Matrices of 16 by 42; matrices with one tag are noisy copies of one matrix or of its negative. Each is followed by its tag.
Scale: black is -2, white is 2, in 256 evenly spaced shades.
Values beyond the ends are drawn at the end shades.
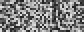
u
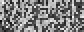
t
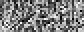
t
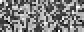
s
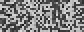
u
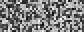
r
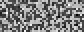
r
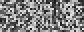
u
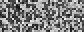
r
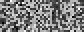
u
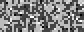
s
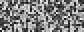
s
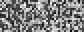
r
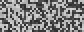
r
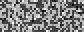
r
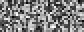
s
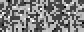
s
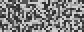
r
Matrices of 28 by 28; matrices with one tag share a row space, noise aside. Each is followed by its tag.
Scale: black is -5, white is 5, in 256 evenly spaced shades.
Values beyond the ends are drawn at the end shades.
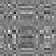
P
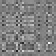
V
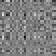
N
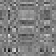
P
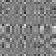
N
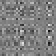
V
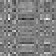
P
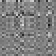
V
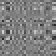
N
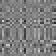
N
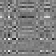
P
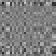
N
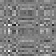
P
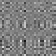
N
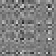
V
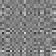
N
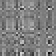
V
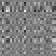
N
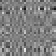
N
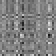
V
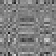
P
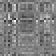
P
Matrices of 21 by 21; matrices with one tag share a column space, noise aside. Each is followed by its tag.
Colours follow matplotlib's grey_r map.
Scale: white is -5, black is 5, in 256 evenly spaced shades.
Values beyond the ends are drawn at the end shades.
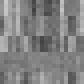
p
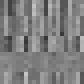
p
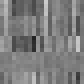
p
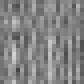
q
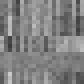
p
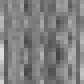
q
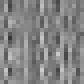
q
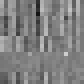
p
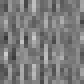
q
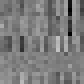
p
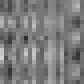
q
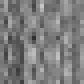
q
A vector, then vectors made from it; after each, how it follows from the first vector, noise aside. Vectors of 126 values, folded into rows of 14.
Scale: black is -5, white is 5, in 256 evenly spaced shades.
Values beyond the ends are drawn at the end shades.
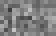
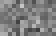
wrapped around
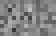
sign-scrambled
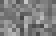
wrapped around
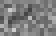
sign-scrambled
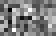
scaled up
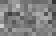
wrapped around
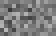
sign-scrambled
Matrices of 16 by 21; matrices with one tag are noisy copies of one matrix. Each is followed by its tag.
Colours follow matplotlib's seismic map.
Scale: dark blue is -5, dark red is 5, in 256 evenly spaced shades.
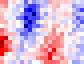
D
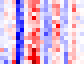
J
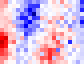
D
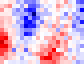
D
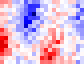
D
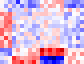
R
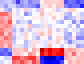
R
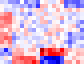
R
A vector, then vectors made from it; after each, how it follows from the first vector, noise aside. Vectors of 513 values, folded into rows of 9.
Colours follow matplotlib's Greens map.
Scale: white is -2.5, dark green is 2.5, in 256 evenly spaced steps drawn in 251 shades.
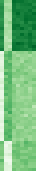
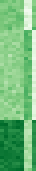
reversed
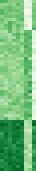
reversed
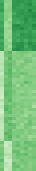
shrunk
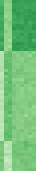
shrunk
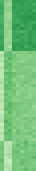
shrunk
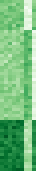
reversed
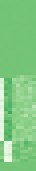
partly zeroed
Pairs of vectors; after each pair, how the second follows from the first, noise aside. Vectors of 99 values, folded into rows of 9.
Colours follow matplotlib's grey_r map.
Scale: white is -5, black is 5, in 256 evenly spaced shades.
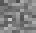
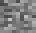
copied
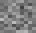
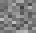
copied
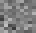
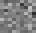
reversed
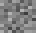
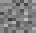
reversed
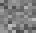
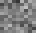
reversed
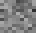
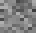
copied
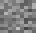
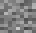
copied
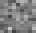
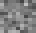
reversed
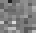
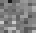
copied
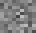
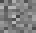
reversed
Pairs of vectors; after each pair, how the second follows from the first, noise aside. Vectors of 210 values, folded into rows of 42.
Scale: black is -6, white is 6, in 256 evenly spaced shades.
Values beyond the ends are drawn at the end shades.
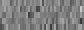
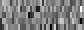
scaled up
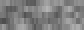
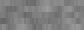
shrunk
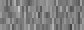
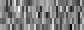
scaled up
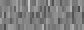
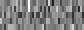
scaled up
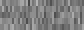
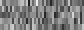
scaled up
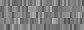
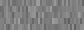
shrunk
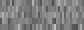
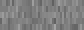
shrunk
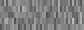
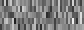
scaled up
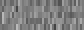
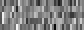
scaled up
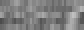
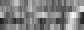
scaled up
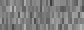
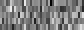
scaled up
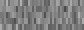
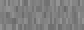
shrunk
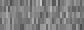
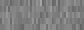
shrunk
